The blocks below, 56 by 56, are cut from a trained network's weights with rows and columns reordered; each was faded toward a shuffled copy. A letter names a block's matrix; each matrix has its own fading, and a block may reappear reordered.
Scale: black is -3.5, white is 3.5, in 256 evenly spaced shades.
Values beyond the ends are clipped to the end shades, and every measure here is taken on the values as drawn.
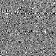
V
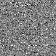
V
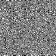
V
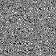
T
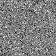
T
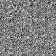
V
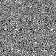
V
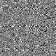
V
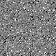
T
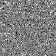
T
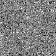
V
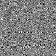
V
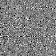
V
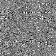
V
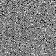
T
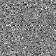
V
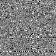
V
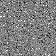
T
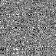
V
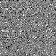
T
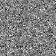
V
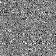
V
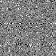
V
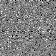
T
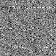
V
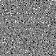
T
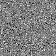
T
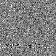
V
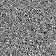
T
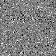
T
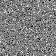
T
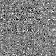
V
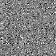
V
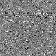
T
